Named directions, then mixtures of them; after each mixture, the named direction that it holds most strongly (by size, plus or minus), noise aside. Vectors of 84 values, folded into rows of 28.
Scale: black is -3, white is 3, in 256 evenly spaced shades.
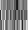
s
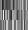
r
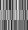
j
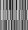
j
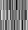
s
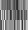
s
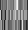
s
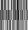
j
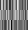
j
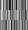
j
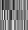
r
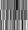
s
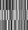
j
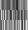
s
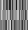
j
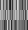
j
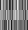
j
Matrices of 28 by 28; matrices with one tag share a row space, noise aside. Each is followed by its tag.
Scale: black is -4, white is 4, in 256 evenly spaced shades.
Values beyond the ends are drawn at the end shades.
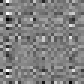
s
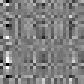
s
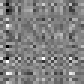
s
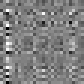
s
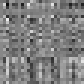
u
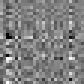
s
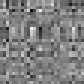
u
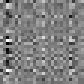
s
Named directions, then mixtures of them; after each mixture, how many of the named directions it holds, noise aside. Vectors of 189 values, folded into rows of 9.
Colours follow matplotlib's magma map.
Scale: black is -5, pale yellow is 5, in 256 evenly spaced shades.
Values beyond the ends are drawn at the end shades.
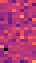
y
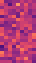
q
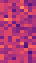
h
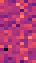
three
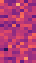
three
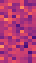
two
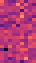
three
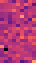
one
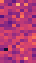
two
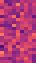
one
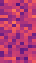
two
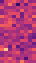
two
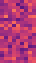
two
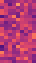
one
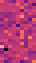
two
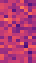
one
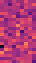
three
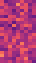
two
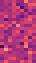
two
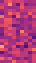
two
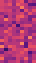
two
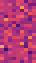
two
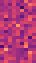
two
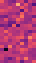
three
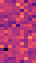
three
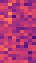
three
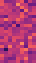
three
